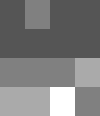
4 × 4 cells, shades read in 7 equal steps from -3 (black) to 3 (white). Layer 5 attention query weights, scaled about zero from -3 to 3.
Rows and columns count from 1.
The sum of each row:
-3 -4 1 5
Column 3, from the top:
-1 -1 0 3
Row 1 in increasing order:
-1 -1 -1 0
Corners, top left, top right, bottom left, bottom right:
-1 -1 1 0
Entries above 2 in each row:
0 0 0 1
